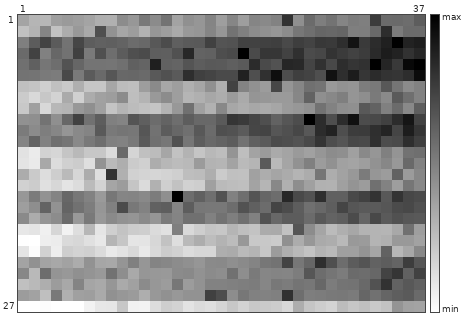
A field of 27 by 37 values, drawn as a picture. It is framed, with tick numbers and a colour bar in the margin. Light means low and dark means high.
Overall the values sit about 50% of the way up the scale. Values rise toward the top right. Stripes running across repeat 4 times from top to bottom. The top right is the ninth with the highest average. The ninth with the lowest average is the bottom left.
